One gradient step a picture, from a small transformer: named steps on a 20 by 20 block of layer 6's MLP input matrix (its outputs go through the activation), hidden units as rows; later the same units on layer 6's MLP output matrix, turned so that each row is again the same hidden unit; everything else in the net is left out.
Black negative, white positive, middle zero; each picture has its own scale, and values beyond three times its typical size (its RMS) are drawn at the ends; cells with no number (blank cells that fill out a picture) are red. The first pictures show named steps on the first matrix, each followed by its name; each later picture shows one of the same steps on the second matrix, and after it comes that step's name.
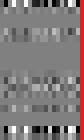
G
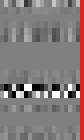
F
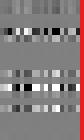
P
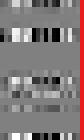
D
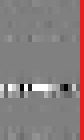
F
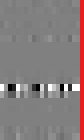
F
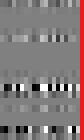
G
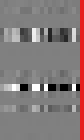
P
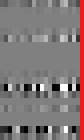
G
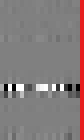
F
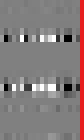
D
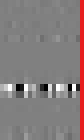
F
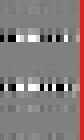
D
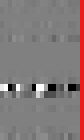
F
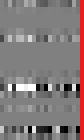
G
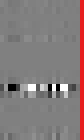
F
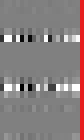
D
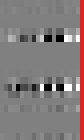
D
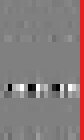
F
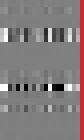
P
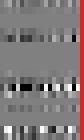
G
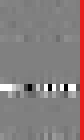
F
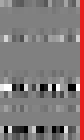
G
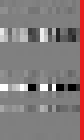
P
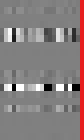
P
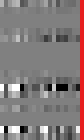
G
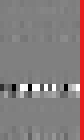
F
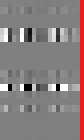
P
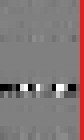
F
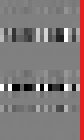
P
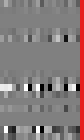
G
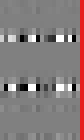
D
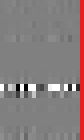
F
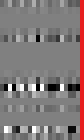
G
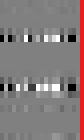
D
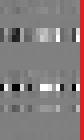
P
